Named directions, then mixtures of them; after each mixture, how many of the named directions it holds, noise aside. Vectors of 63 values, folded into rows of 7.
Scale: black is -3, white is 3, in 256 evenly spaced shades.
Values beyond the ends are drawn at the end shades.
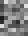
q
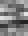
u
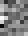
two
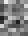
one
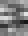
one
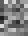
one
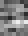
two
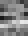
one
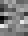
two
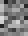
one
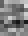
two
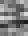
one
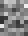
one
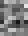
two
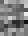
two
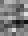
two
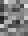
one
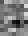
two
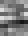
one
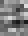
two
